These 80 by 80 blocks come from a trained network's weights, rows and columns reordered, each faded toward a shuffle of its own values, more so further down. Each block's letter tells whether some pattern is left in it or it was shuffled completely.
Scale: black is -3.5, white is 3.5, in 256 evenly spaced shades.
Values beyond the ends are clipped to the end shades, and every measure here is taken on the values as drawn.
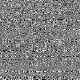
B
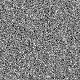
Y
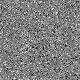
Y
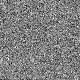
Y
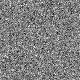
Y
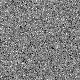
Y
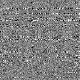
B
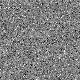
Y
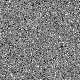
Y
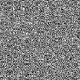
B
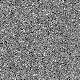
Y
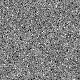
Y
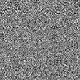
B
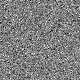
Y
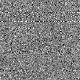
B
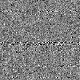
B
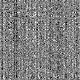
B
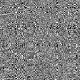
B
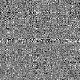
B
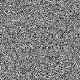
B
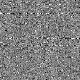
B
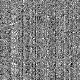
B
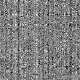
B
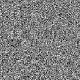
B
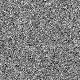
Y
